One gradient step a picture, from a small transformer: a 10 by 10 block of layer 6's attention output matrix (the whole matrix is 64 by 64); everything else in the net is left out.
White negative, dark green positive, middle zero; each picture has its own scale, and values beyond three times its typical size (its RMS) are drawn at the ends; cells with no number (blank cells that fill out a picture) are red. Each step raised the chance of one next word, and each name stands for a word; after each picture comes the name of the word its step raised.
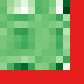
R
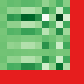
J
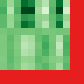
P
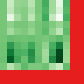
P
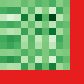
J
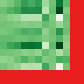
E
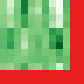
P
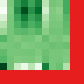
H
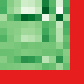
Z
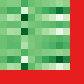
J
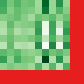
R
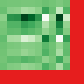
Z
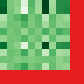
E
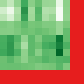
P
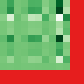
Z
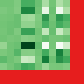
E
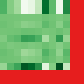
H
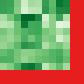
R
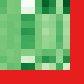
R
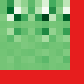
Z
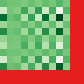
J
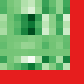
R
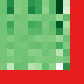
H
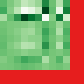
Z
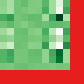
E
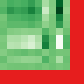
P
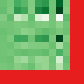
Z
